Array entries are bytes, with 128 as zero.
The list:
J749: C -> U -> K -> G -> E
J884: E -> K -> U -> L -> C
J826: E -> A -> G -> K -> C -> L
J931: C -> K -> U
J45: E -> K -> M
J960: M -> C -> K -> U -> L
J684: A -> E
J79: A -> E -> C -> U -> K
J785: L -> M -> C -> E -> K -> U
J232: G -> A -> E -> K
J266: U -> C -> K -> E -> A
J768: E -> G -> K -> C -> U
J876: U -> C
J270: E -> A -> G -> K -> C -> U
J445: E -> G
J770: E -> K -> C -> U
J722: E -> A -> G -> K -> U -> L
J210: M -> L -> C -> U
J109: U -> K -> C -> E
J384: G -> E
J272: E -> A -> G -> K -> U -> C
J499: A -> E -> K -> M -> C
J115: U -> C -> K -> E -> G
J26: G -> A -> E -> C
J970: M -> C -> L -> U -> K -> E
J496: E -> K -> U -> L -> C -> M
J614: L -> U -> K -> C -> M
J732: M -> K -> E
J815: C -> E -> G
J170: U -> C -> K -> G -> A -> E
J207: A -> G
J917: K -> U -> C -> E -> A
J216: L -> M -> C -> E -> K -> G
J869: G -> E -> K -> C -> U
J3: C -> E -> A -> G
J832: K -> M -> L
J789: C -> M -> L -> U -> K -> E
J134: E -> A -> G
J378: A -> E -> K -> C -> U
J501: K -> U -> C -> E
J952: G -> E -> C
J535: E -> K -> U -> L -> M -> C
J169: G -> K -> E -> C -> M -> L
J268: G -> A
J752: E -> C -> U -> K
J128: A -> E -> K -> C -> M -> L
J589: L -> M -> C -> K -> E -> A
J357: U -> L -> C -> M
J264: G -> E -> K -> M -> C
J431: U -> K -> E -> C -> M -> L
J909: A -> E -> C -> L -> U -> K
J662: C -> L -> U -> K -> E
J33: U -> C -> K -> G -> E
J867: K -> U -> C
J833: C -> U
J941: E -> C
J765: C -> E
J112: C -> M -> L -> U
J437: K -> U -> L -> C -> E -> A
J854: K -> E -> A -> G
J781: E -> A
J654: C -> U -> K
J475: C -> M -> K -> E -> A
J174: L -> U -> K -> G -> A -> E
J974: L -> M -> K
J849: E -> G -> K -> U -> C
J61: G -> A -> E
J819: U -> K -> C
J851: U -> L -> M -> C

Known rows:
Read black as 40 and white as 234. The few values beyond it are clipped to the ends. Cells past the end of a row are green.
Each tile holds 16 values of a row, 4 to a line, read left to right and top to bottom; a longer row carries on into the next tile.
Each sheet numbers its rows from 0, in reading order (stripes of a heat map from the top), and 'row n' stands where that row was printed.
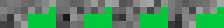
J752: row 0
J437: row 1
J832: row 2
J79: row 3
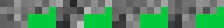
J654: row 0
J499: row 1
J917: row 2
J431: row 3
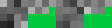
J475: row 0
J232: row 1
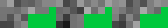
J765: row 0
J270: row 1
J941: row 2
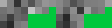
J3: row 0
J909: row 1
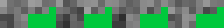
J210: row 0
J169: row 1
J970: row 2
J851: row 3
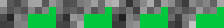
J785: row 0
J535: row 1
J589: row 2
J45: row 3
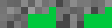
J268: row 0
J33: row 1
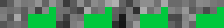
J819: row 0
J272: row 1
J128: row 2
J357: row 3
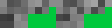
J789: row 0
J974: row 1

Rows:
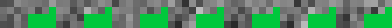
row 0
J749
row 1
J952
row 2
J876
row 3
J134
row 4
J869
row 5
J781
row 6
J960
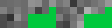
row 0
J662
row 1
J684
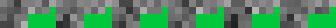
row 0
J732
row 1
J770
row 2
J264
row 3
J61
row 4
J826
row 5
J884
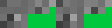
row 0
J501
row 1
J109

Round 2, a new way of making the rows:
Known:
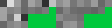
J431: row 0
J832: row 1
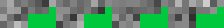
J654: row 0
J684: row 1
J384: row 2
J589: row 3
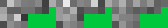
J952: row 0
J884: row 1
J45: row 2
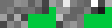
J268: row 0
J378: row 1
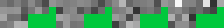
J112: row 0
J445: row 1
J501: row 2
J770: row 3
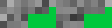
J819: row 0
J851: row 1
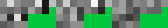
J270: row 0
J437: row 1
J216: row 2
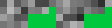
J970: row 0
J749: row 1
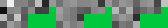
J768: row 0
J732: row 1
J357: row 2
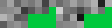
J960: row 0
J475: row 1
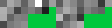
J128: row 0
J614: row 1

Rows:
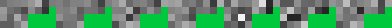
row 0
J3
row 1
J207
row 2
J867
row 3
J833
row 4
J826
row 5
J174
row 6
J917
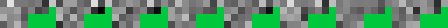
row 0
J752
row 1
J26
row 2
J232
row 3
J941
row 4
J61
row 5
J496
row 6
J765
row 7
J272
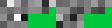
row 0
J169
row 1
J170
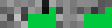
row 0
J722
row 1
J815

